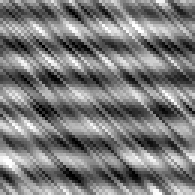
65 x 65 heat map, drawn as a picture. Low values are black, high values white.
Horizontal stripes repeat 6 times down the table. No overall slope runs across the table. On average the colour sits 50% of the way up the scale.
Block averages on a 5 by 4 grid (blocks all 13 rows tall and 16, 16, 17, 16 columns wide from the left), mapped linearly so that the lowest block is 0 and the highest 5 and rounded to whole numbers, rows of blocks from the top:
3 3 5 3 | 1 1 2 0 | 1 1 1 1 | 4 1 2 2 | 5 2 2 4
